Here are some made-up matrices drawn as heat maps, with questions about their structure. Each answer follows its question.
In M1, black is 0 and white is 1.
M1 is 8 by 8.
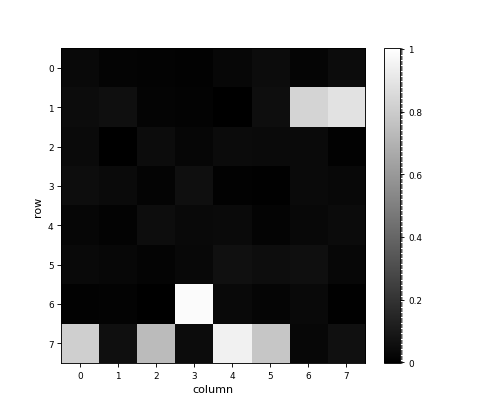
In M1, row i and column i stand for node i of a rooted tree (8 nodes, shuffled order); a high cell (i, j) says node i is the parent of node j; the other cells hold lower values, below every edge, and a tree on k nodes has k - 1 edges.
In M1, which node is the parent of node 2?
7
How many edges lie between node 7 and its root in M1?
1
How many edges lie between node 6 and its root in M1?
1
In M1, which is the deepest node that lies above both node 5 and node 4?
7
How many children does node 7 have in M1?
4
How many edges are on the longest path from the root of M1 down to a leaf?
2
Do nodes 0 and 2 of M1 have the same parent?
yes
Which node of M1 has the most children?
7
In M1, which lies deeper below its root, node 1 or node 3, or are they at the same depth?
node 3
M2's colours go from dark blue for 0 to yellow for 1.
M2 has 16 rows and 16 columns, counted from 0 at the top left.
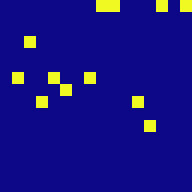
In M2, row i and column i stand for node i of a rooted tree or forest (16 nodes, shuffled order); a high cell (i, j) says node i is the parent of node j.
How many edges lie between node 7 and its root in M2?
1
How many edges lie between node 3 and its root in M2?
2
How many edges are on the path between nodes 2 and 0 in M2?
3
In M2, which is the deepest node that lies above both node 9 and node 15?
0
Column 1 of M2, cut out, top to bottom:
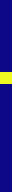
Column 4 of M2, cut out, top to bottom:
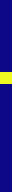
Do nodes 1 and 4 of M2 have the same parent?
yes
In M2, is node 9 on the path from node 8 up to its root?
no
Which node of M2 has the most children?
0
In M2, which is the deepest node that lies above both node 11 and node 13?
0
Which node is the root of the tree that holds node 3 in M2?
0
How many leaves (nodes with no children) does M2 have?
10
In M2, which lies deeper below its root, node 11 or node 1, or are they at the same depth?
node 11
